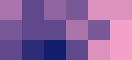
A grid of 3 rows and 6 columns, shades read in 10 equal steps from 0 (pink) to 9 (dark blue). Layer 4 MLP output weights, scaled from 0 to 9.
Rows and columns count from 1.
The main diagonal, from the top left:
3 6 9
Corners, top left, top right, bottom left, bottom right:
3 1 6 0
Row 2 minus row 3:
-1 -2 -3 -3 4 0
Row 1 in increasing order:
1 1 3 4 5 6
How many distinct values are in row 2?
4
